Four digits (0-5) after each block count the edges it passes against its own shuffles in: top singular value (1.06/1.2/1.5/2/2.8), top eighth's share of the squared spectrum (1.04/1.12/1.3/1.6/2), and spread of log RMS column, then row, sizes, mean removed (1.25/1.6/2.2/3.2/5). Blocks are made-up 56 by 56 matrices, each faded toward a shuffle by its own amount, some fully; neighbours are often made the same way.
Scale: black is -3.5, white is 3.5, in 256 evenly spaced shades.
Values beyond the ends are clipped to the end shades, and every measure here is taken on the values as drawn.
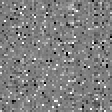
3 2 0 0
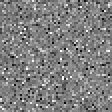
0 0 0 0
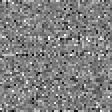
1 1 0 2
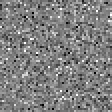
0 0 0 0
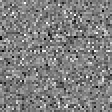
1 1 0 2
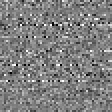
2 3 0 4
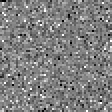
0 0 0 0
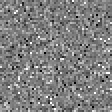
0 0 0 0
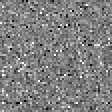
1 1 0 1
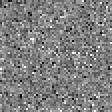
0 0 0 1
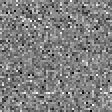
1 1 0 1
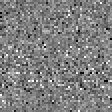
1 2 0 2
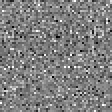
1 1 0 2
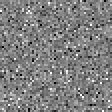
0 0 0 1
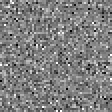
0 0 0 1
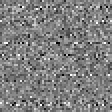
1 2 0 3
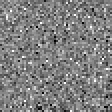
0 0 0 1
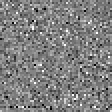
1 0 0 1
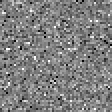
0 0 0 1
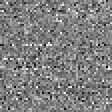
1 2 0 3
